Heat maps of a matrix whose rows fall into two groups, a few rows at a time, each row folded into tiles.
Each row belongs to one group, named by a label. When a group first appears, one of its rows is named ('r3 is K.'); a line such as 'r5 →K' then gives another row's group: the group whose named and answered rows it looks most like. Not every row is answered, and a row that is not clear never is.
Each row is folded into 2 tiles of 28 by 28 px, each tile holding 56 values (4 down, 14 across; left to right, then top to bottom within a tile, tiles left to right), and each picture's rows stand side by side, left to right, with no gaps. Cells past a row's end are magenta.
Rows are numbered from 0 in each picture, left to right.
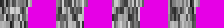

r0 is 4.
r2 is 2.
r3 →4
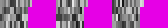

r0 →2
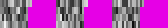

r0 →4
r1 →4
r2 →2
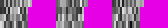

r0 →4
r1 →2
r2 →4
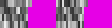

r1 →2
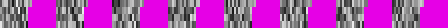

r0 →2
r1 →2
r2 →4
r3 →2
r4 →4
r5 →4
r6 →2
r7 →4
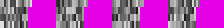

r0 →2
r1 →4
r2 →2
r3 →2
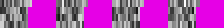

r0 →4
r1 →2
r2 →2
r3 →2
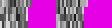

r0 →2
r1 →4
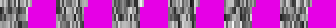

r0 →2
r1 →4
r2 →4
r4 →2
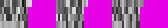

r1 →4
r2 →4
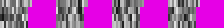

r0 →2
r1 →4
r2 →4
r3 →2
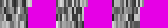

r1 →2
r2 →2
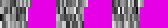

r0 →2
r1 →4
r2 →4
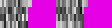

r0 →2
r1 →4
